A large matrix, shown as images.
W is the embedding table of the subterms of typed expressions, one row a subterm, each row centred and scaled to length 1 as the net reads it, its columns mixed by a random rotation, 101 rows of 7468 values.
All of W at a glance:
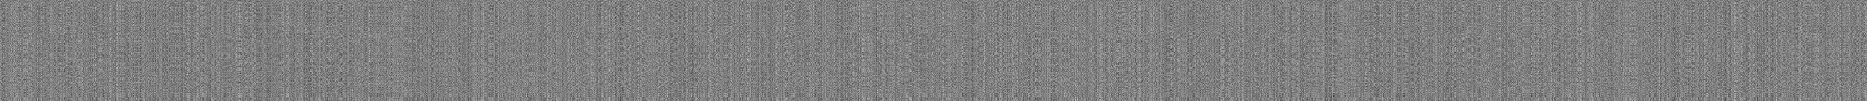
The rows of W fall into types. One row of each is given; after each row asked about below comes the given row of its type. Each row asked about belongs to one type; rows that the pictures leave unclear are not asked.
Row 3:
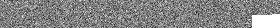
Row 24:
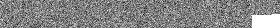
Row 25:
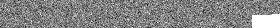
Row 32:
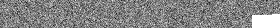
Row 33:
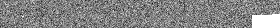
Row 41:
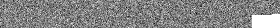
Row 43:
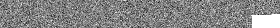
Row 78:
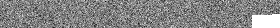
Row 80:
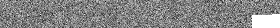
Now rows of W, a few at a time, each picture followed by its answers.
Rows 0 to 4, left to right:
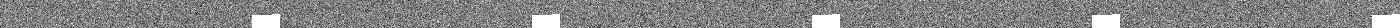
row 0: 41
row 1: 25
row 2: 32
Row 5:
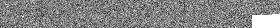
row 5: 33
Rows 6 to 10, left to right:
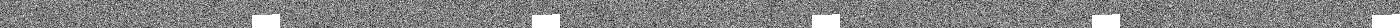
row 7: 24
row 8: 78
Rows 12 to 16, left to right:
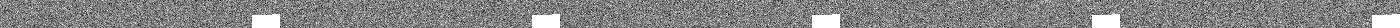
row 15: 33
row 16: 32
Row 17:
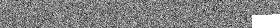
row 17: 80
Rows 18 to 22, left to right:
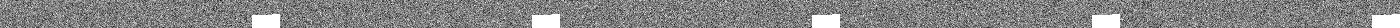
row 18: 80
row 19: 25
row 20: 3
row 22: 24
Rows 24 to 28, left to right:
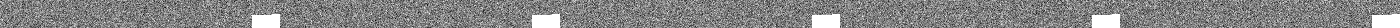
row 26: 32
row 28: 3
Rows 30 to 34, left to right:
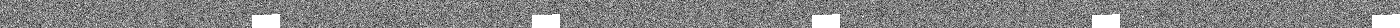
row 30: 32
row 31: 78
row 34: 33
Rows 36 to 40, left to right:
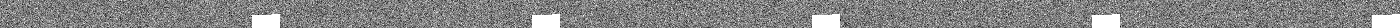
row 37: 33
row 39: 43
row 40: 41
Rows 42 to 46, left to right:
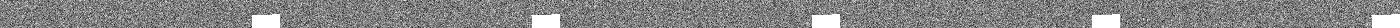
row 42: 3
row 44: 3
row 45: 32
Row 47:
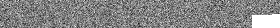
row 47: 78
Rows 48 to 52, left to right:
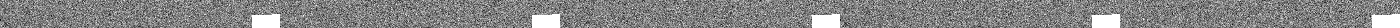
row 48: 43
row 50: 43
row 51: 43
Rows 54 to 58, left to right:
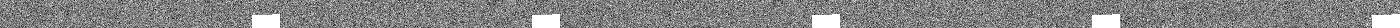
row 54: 80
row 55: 32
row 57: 32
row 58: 80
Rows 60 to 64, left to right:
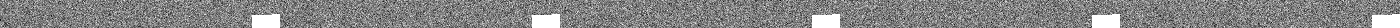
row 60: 43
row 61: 43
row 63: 3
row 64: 78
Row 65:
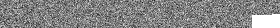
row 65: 43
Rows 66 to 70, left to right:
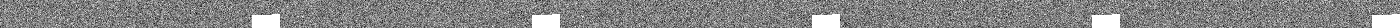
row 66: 41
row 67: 33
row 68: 33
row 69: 43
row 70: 3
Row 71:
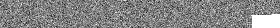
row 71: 43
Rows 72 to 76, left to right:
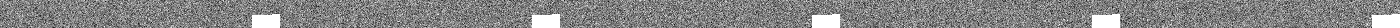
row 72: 78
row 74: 3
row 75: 24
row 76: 80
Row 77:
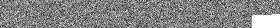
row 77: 41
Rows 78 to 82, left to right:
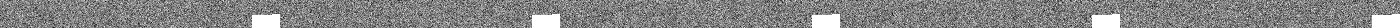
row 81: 80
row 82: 41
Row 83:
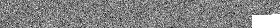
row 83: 33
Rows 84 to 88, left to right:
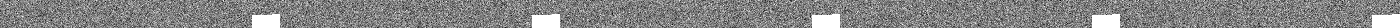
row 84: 33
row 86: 80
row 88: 78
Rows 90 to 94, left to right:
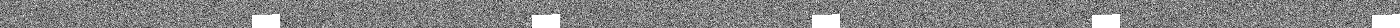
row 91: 80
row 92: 25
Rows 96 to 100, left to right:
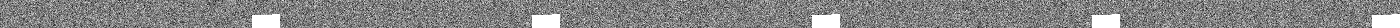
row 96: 32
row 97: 3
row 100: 3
